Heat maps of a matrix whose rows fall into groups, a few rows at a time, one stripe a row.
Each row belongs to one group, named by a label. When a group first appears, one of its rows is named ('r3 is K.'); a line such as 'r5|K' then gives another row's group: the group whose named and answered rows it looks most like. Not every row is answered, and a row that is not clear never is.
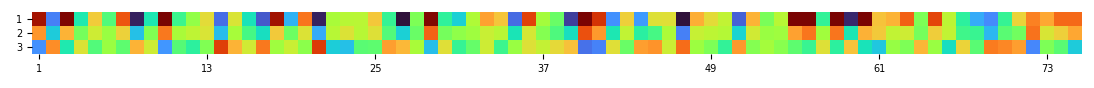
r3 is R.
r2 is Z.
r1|Z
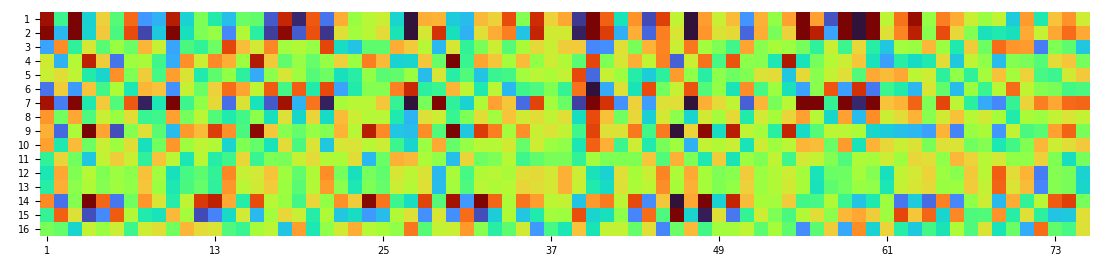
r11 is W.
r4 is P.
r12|R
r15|W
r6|R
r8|Z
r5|W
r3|R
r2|Z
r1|Z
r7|Z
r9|P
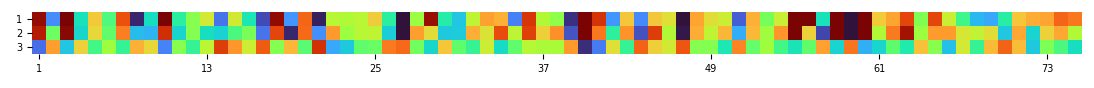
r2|Z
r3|R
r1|Z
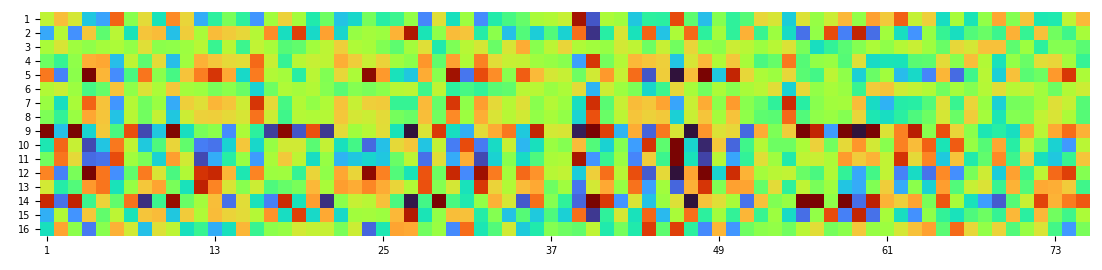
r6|W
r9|Z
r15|R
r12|P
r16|W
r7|P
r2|R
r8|P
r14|Z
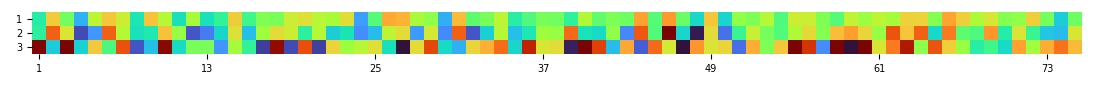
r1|W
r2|W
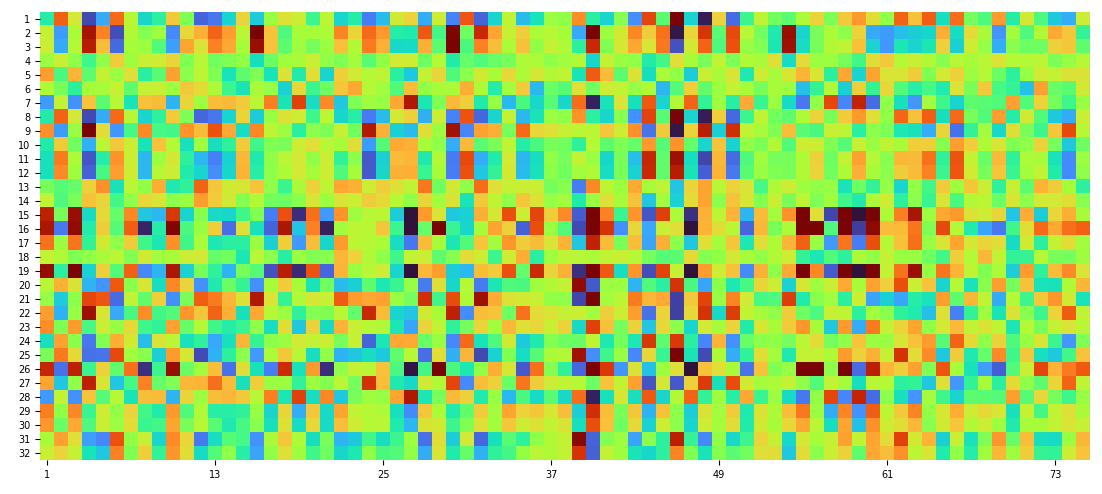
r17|Z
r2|P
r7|R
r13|P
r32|W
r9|P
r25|W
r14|P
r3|P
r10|W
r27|P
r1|W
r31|W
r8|W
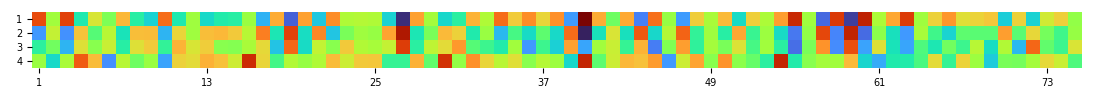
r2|R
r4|P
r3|R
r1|Z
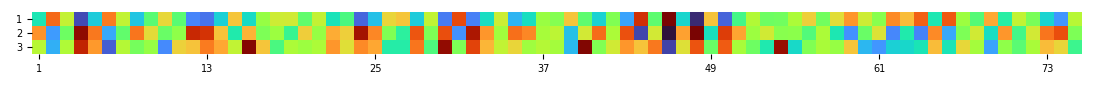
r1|W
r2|P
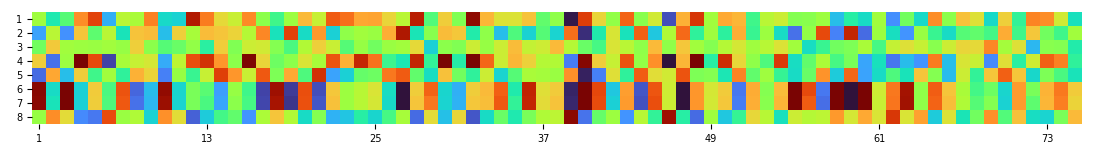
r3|R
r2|R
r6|Z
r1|P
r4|P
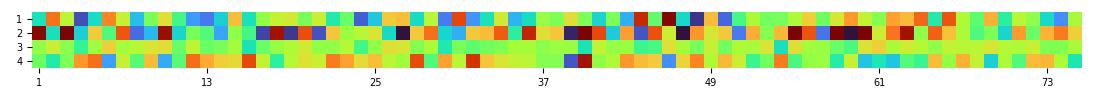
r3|W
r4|P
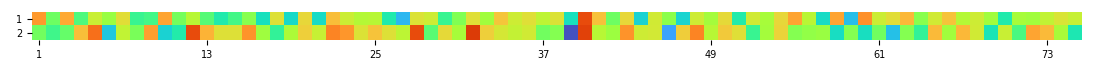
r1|Z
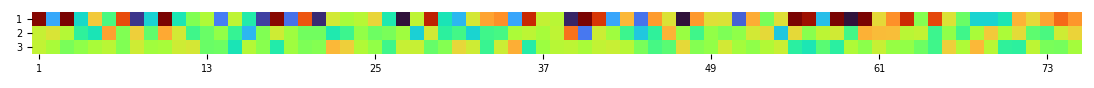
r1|Z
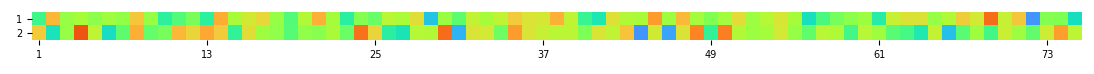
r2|P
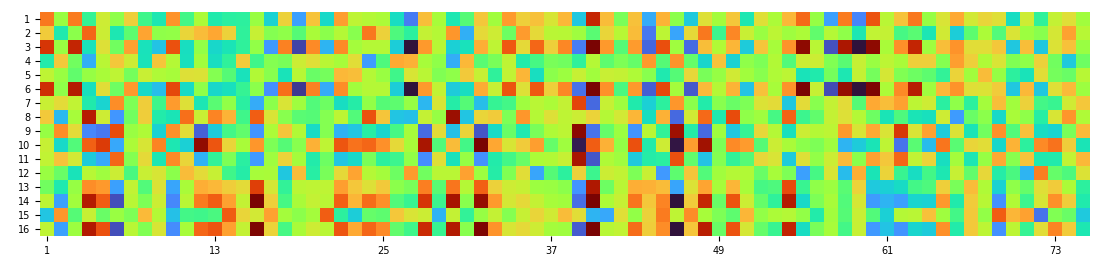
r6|Z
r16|P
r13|P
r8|P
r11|W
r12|R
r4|W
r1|Z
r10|P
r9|W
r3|Z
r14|P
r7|W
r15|R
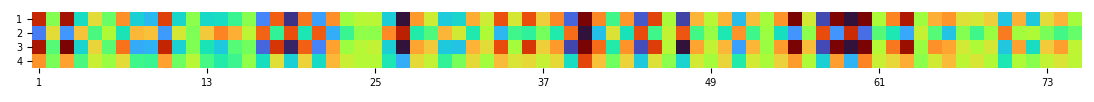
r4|Z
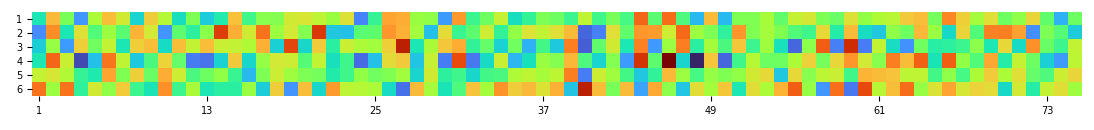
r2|R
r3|R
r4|W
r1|W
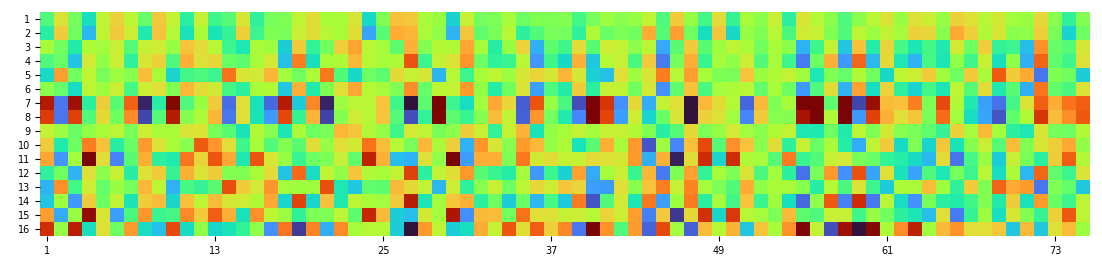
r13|R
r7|Z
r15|P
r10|P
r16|Z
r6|R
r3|R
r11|P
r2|W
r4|R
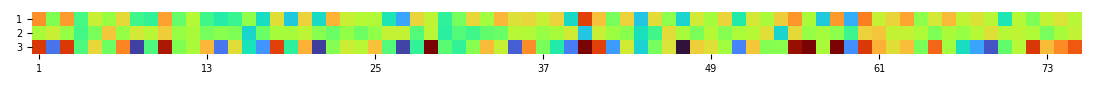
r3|Z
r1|Z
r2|W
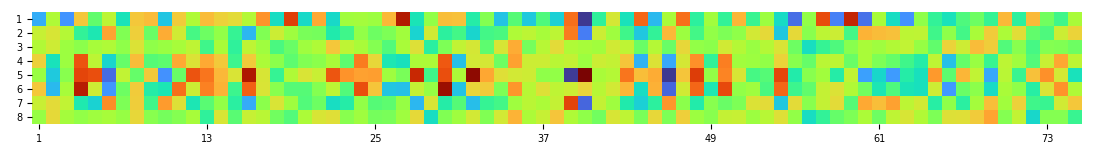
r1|R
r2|W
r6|P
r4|P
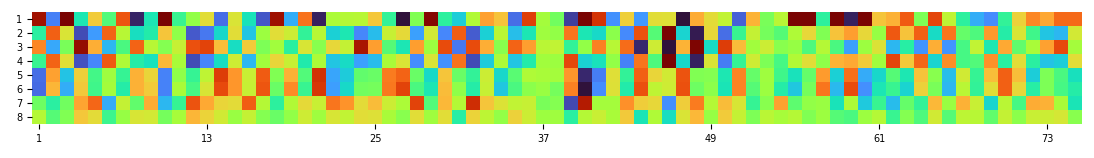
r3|P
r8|P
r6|R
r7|P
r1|Z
